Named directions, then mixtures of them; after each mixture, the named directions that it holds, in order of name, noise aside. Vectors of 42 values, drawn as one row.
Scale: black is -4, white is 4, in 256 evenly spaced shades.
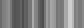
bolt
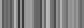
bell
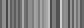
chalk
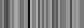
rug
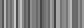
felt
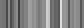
bell, chalk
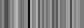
rug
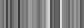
bell, chalk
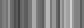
bolt, chalk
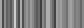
bell, felt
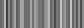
chalk, felt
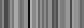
rug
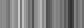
bell, bolt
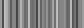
felt, rug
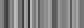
bell, rug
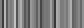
felt
